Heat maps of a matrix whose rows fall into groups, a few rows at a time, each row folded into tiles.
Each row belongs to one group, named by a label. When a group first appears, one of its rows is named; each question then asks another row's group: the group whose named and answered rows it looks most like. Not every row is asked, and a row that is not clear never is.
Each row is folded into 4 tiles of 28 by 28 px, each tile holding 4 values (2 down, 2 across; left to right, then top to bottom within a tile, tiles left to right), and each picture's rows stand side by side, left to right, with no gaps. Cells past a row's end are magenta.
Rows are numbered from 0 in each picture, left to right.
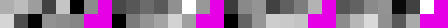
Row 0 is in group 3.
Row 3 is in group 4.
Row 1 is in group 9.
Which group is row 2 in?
9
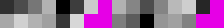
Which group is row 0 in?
4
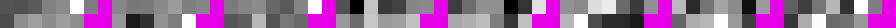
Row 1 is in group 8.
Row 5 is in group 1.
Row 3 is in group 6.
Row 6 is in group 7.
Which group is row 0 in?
9
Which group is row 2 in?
4
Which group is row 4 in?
4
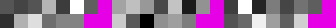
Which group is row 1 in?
3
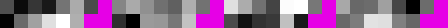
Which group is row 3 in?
7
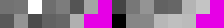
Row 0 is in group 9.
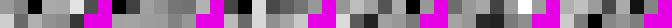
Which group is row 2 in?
6
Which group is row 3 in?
3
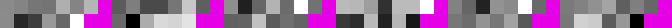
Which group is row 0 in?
8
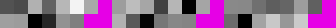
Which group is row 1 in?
3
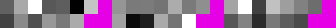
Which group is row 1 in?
8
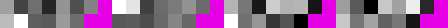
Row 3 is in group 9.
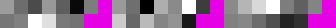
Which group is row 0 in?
7
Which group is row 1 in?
9
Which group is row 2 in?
1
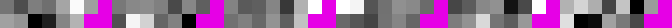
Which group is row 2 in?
4
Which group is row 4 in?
4
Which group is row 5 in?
3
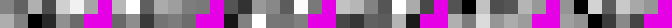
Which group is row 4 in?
6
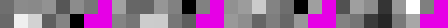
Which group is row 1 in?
7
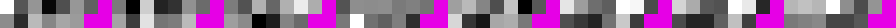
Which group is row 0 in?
6
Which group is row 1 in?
6
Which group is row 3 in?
1
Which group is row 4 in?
3
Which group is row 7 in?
1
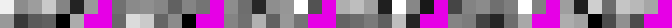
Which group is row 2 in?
9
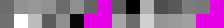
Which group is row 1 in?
6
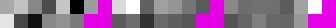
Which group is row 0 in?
3
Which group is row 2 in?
4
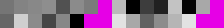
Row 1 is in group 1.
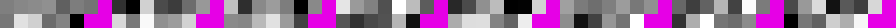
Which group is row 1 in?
6
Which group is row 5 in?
8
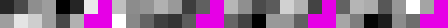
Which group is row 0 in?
4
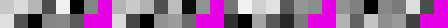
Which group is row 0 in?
3
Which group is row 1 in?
3
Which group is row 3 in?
9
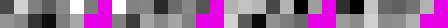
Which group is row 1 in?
6
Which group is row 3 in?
6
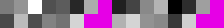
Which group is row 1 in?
4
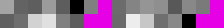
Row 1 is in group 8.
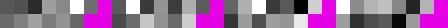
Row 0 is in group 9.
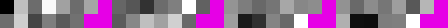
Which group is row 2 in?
8
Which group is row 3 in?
8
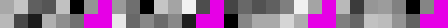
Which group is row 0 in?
3
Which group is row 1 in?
9
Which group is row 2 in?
9
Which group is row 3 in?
7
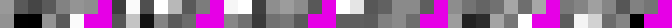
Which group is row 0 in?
8
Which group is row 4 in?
8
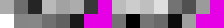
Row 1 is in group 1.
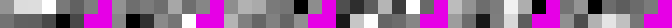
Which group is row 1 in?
8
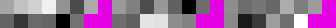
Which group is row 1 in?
7
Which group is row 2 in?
8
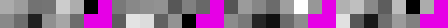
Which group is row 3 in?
3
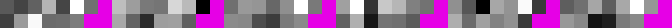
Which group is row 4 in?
9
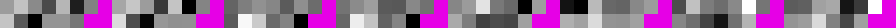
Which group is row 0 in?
3
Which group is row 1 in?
3
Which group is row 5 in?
6
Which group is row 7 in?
4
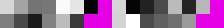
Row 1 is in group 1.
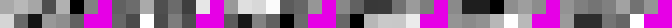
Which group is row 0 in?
3
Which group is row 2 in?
1
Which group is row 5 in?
8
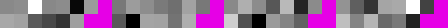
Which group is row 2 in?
3
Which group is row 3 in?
9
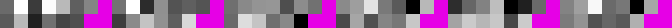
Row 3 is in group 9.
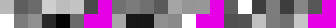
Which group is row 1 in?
8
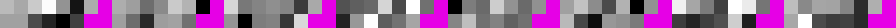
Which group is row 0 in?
1
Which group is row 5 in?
3
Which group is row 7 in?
1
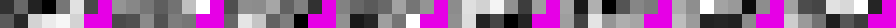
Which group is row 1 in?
4
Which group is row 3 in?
8
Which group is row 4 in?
1
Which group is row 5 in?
6
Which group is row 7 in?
9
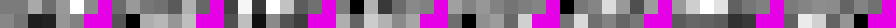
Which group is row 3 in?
6
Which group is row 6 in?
1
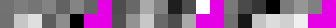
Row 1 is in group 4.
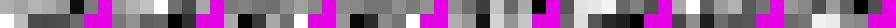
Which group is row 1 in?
1
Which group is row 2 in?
8
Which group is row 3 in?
8
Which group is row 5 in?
1
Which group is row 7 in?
7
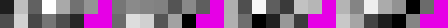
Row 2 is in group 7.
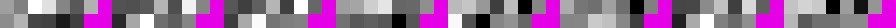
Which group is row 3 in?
1
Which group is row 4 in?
3
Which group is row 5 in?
7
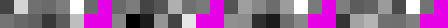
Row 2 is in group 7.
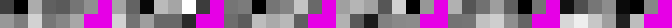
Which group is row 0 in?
6
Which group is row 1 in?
9
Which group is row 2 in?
9
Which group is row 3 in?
3
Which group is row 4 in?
7
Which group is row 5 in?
4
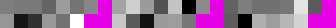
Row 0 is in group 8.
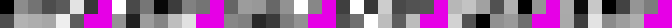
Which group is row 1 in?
6
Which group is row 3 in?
7
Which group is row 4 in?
3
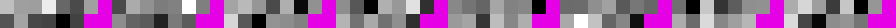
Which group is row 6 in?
6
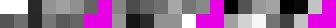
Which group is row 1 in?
8
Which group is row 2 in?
4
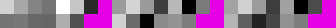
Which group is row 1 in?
3
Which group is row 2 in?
3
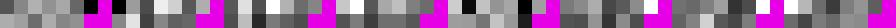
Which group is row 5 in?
4
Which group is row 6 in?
4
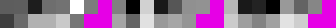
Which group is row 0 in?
9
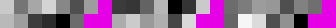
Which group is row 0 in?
1
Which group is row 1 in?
4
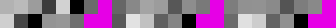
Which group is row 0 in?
3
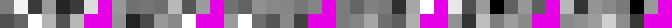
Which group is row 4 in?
6
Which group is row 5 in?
7
